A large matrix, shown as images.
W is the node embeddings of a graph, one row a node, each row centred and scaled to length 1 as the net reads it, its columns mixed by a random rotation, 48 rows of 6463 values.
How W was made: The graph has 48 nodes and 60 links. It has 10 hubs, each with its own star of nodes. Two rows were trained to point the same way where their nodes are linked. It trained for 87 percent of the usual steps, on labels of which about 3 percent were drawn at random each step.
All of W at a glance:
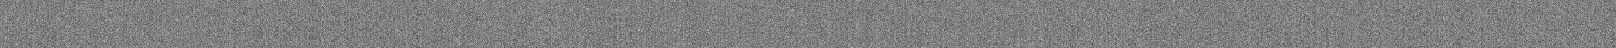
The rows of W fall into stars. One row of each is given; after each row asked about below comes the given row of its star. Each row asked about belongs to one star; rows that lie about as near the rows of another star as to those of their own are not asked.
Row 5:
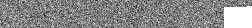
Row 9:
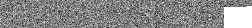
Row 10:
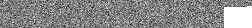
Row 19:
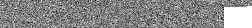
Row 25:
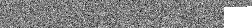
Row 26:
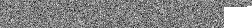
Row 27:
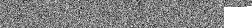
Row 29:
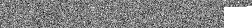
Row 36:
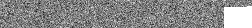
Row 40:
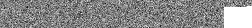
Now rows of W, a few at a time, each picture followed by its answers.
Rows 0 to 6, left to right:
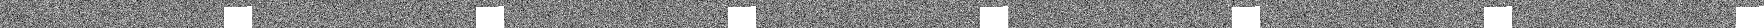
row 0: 27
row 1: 19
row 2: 27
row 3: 10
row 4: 27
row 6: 25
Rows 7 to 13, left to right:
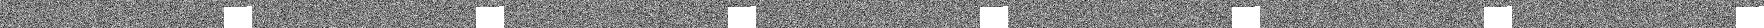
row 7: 36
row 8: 26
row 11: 9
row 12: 40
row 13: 9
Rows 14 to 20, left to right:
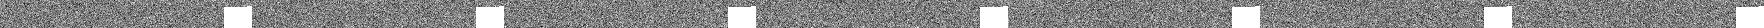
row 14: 36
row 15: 36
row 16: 5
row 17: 19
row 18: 5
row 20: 5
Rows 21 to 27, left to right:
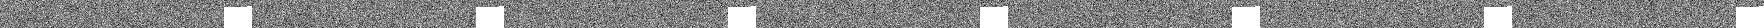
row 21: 40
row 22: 29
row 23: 25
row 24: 40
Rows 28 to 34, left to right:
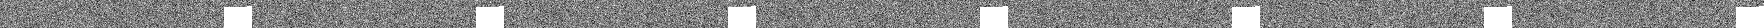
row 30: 29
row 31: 5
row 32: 25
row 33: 26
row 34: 27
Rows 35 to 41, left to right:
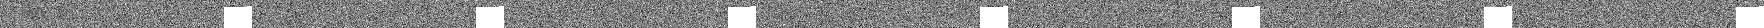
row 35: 26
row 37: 5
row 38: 26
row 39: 10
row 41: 9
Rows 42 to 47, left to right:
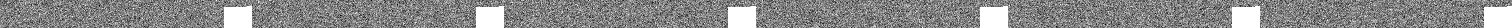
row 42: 19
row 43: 10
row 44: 19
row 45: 10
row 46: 26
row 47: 29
